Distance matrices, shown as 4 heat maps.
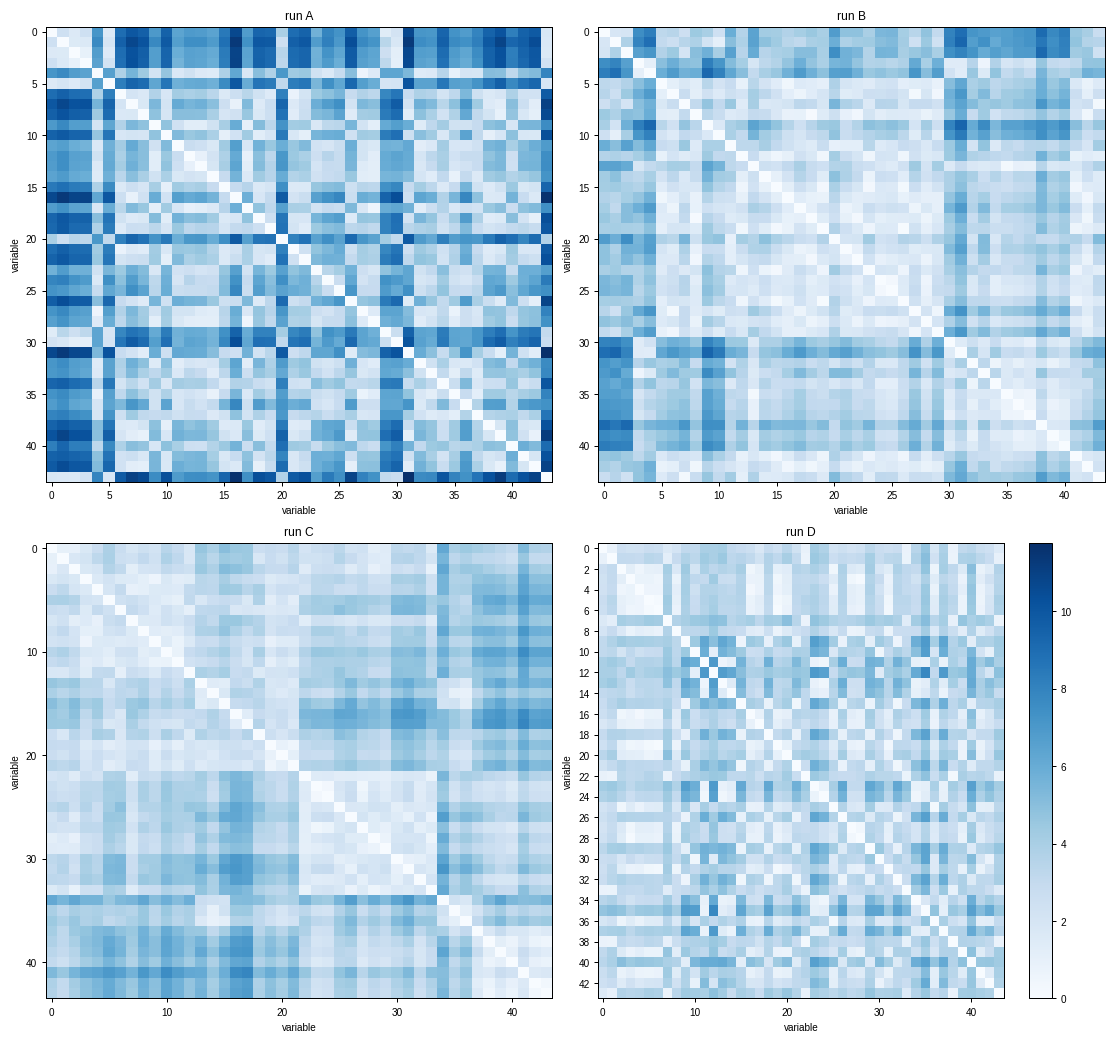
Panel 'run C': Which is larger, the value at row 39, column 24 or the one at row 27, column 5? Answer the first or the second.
the second
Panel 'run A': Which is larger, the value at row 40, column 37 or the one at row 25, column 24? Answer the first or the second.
the first
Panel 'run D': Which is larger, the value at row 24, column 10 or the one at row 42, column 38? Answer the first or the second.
the first
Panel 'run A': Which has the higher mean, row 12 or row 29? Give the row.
29
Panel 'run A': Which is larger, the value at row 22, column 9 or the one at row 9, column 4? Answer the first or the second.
the first
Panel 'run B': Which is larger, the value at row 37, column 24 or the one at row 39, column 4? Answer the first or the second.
the second
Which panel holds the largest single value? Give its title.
run A
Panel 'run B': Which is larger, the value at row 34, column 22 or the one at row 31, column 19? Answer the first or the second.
the second
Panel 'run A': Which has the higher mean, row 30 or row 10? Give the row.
30
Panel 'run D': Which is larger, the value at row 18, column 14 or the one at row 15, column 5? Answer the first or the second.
the first
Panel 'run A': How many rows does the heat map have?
44
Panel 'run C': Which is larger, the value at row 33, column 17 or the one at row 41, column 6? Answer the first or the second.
the second
